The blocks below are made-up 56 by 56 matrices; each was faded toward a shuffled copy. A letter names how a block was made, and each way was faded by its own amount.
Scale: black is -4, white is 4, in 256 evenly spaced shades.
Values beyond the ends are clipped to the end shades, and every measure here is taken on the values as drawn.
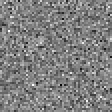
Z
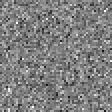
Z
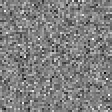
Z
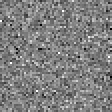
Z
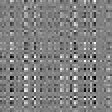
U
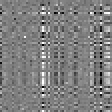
U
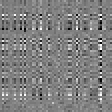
U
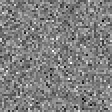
Z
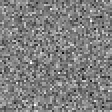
Z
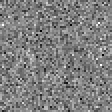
Z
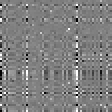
U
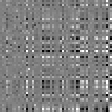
U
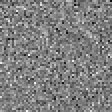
Z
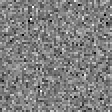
Z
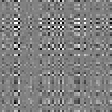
U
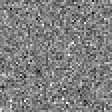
Z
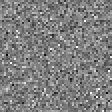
Z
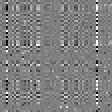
U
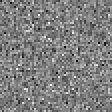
Z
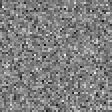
Z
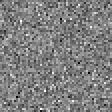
Z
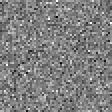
Z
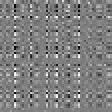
U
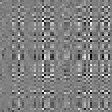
U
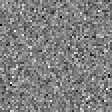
Z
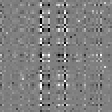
U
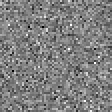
Z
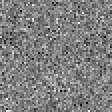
Z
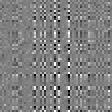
U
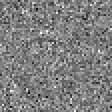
Z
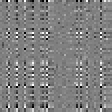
U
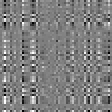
U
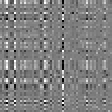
U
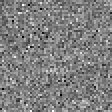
Z
